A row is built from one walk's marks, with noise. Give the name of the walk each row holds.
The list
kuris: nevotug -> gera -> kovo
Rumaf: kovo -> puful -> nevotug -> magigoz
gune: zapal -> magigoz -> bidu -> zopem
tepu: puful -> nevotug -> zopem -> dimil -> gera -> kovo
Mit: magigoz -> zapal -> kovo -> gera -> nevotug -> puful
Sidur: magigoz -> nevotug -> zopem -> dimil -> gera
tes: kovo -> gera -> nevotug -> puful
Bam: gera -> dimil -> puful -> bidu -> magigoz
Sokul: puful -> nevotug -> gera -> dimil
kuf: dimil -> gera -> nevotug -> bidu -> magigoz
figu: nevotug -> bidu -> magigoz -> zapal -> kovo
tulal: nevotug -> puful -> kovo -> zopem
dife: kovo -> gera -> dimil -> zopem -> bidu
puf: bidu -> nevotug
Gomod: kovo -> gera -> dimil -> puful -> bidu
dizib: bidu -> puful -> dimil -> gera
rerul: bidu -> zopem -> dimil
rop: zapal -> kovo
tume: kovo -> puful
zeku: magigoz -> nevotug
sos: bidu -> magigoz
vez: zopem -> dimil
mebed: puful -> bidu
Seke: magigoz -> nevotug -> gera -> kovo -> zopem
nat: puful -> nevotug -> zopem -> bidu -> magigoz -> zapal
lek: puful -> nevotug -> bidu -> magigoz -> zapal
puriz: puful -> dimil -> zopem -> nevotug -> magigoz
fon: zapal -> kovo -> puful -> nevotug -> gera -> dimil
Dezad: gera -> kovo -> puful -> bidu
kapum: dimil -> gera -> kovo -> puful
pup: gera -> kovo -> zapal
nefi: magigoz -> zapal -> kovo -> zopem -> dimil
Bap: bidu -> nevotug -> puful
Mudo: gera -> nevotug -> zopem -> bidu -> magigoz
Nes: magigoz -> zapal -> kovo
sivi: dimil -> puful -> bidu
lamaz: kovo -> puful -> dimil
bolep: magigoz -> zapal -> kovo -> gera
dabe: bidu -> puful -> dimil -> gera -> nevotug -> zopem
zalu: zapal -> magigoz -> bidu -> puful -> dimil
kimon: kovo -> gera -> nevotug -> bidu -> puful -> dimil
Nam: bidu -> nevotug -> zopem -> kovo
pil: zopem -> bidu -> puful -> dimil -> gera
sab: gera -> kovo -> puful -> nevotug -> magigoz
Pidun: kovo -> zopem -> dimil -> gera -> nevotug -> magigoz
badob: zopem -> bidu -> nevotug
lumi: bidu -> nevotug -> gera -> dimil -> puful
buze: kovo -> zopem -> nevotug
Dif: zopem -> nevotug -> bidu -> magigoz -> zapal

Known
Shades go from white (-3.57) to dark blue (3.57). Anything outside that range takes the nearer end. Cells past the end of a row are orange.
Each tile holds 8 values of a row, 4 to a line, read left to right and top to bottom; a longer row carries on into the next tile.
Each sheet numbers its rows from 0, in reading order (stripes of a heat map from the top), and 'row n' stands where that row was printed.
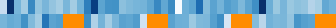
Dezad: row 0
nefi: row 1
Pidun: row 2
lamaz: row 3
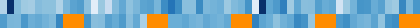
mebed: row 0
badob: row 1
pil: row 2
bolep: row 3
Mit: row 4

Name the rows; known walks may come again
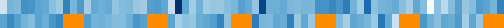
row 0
Mit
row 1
Rumaf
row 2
rop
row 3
gune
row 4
dife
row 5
badob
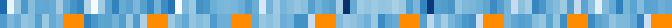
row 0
puriz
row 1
Mudo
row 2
tepu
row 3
buze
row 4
tume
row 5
nefi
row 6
kimon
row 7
Seke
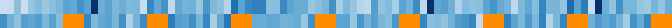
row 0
puf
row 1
zalu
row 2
lek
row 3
pil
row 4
Bap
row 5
Nes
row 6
nat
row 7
Dezad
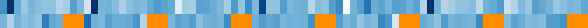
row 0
lamaz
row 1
sos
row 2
lumi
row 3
dizib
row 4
Pidun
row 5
mebed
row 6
tes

